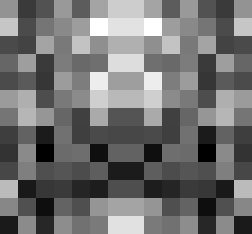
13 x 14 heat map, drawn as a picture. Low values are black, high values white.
The top middle is the ninth with the highest average. The left and right halves mirror each other. No single row or column stands out from its neighbours.
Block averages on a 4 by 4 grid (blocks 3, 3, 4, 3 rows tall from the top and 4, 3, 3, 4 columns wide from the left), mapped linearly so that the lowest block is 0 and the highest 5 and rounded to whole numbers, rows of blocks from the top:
2552 | 2442 | 1001 | 0220
